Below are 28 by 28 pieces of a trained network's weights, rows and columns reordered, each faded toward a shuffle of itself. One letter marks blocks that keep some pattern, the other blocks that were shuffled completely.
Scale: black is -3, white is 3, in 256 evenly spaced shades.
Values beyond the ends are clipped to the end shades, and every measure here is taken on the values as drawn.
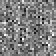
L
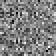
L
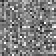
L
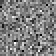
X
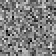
X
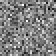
X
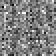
L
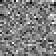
L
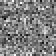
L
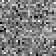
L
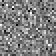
X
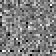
L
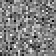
X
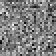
X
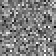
L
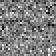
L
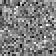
X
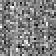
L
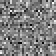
L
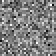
X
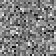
X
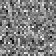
L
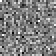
X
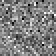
X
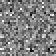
L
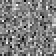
L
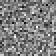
X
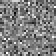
L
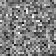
X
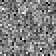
X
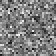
L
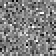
X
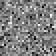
X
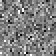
X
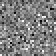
X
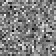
X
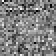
L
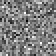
X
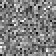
X
